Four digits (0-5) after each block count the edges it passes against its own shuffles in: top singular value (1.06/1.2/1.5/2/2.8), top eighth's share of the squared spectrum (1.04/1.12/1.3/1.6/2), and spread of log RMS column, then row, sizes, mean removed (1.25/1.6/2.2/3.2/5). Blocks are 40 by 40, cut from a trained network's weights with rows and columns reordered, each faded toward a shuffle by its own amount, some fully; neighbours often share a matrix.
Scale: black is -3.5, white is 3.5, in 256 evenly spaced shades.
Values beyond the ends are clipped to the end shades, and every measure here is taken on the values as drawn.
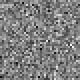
0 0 0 0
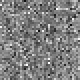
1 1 0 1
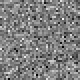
0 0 0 0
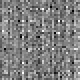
3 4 1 2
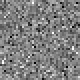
0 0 0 0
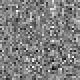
2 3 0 0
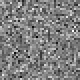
2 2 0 0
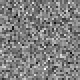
0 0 0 0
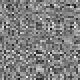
3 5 2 2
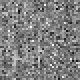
1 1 0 0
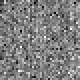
2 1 0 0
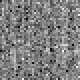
2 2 0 1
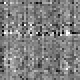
3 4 0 3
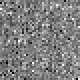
1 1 0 0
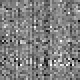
3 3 1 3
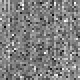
2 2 0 1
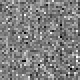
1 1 0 0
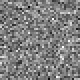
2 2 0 0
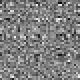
3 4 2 2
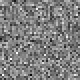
2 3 0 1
